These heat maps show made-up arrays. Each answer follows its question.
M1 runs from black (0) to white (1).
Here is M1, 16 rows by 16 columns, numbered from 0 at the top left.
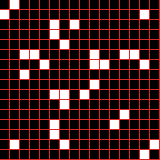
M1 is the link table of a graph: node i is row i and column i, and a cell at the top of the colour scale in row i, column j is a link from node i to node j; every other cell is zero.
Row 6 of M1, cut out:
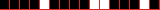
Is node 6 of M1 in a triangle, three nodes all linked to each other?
no
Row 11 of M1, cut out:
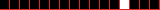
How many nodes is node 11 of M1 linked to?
1
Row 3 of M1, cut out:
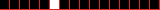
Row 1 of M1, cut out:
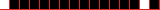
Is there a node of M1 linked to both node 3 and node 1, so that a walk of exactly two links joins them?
no
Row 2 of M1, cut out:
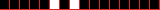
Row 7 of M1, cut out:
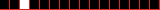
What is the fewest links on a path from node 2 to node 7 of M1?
1
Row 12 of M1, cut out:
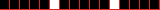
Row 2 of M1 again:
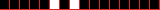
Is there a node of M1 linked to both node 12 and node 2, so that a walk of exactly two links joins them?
yes
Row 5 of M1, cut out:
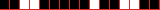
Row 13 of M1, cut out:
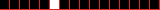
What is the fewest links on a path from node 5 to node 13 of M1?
1
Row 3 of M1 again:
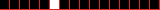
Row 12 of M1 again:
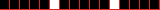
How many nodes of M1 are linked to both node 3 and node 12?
1
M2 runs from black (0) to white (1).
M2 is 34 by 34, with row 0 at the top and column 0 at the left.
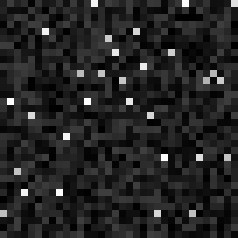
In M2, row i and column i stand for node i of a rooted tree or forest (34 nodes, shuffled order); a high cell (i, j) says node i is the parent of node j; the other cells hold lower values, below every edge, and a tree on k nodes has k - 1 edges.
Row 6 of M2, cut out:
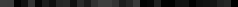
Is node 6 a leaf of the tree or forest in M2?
yes
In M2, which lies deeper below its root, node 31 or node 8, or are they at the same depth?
node 8
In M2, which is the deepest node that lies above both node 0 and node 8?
30
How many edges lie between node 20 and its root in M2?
5
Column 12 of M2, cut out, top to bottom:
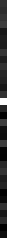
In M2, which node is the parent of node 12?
14
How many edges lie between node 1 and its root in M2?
2
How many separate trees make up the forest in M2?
4
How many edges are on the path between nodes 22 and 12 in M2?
4
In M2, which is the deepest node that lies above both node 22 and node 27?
30
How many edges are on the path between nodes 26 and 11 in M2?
4
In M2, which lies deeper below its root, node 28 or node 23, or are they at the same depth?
the same depth
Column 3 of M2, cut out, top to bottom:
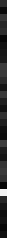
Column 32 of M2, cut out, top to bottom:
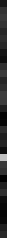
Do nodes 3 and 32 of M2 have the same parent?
no
